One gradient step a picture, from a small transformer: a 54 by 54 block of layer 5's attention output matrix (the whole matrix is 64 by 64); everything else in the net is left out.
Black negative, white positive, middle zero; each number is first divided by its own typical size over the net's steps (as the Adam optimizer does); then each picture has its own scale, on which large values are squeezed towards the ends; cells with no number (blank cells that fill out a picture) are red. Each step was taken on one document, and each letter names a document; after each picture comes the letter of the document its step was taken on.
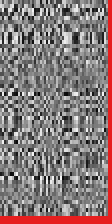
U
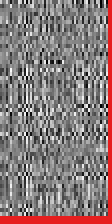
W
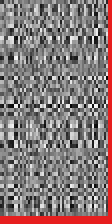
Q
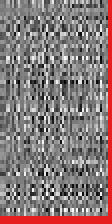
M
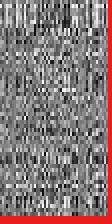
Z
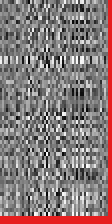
M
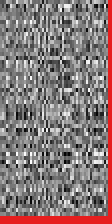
Z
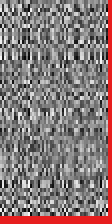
U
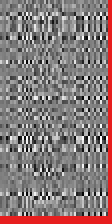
W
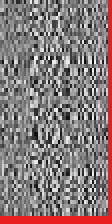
Q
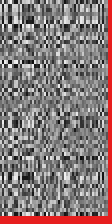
U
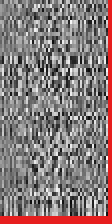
Q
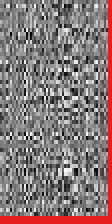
Z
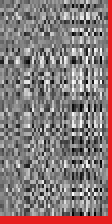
M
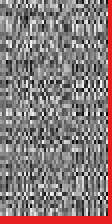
W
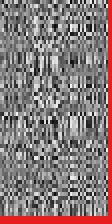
Q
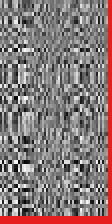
U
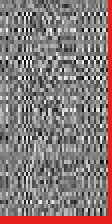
W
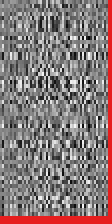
Q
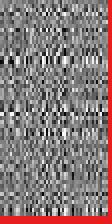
M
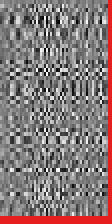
M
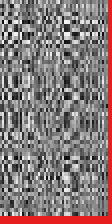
U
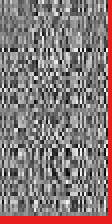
Q
